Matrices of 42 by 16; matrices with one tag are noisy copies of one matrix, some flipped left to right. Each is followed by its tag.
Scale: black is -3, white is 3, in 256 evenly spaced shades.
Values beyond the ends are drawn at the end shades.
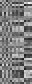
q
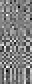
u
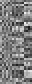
q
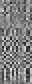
u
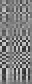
u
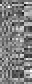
q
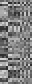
q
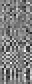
u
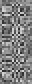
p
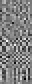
u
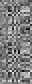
p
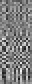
u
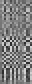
u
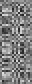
p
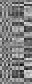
q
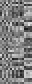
q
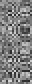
p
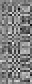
p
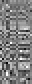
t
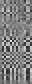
u
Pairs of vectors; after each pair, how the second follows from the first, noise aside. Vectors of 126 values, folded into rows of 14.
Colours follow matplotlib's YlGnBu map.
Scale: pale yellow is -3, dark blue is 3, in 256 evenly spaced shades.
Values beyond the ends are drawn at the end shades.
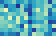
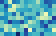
shuffled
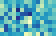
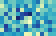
copied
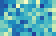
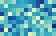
shuffled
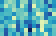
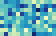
shuffled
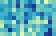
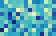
shuffled
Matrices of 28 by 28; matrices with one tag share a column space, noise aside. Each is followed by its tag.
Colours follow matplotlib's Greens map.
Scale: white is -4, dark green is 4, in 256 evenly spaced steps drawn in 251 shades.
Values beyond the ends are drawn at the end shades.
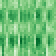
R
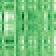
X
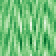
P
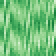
P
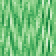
P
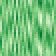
P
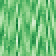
P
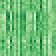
X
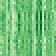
X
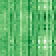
X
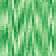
P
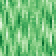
P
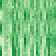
R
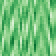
P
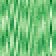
P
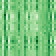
X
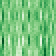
R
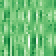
R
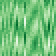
P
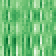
R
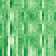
R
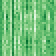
X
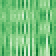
R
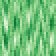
P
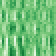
R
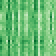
X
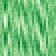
P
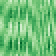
P
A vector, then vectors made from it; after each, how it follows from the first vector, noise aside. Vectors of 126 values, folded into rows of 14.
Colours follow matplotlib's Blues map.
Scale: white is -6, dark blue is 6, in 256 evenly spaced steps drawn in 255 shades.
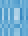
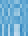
wrapped around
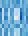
scaled up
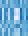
scaled up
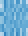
wrapped around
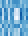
scaled up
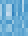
wrapped around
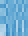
wrapped around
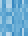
wrapped around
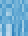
wrapped around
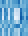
scaled up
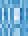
scaled up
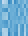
wrapped around
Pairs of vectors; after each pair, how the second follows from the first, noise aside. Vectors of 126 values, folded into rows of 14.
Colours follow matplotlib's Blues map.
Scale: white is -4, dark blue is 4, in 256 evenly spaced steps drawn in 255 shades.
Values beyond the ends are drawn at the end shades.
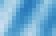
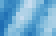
negated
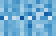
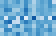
reversed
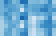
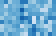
sign-scrambled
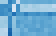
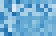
sign-scrambled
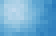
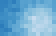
reversed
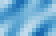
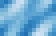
negated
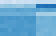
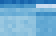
negated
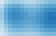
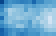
negated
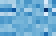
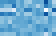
negated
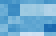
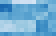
reversed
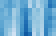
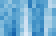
negated
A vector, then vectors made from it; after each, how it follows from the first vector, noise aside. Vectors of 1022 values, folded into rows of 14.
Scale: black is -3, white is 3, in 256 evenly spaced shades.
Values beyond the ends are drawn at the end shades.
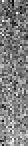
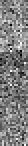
wrapped around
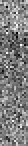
wrapped around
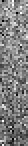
negated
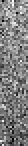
negated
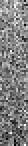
reversed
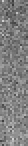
shrunk
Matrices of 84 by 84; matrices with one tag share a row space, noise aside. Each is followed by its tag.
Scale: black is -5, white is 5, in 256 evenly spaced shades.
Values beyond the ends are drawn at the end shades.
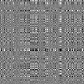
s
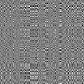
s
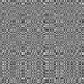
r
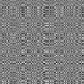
r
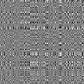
s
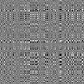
s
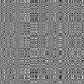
s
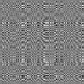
r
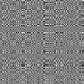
r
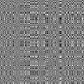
s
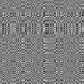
r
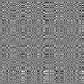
r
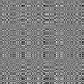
r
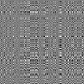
s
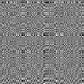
r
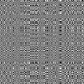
s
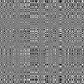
s
